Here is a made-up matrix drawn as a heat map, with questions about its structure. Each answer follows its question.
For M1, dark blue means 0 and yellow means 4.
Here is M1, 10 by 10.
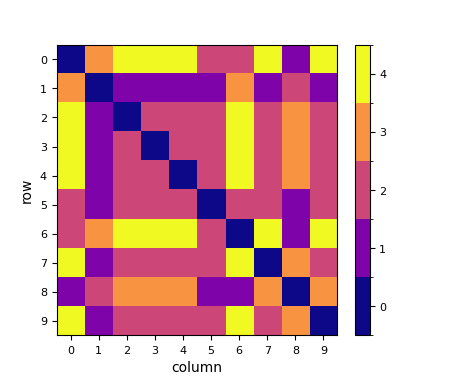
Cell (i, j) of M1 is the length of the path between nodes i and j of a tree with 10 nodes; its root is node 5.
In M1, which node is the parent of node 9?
1
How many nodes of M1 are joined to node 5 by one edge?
2
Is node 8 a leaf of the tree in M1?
no
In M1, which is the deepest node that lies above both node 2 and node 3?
1
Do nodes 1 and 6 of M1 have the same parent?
no
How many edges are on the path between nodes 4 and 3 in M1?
2
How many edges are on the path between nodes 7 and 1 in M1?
1
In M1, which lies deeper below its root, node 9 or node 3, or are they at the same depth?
the same depth
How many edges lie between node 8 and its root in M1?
1
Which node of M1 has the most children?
1
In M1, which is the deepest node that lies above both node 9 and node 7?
1
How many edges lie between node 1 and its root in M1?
1
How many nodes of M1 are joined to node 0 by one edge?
1
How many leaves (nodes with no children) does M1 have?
7
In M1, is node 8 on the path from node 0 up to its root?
yes
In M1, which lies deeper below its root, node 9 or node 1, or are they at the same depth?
node 9
